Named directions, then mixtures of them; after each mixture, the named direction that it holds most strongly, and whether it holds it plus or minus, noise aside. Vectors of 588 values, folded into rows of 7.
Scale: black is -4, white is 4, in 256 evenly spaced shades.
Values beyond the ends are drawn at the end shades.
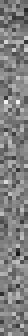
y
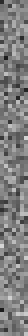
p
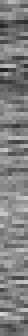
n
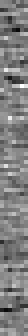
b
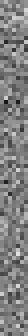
y, minus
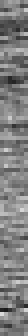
n, plus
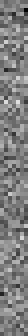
y, plus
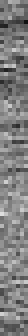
n, plus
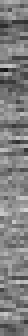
n, plus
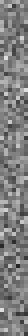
p, minus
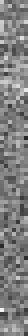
p, minus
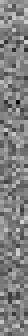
y, minus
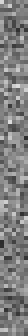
p, minus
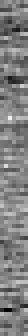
b, plus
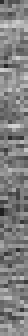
n, minus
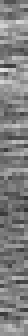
n, minus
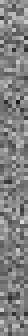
y, minus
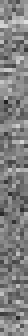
y, minus
